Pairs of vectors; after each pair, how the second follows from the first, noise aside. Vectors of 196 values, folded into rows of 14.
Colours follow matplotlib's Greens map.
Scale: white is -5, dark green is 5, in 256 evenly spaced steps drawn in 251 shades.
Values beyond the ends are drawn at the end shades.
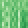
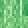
wrapped around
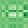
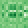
negated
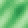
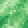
wrapped around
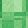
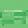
partly zeroed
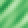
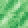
wrapped around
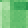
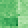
wrapped around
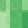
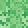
sign-scrambled
